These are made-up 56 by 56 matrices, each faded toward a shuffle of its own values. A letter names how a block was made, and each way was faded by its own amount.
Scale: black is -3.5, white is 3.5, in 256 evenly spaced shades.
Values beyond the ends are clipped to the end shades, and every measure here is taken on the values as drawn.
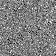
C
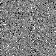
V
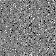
V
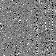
V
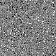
V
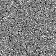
C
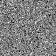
C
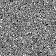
C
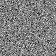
C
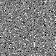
V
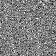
C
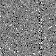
V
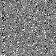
V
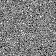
C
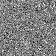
C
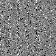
V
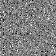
V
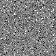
V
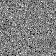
C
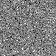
C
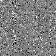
V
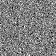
C
